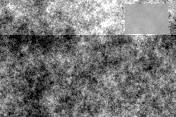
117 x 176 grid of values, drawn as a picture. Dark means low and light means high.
Seam: horizontal, 30% of the way down, the top part higher. Stripes: none. Odd patch: calmer, in the top right. Average level on the scale: 50%.
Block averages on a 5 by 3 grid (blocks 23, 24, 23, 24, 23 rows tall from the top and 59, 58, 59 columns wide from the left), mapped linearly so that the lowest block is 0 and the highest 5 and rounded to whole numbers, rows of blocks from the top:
3 5 4
0 3 3
1 1 1
0 1 2
1 1 2
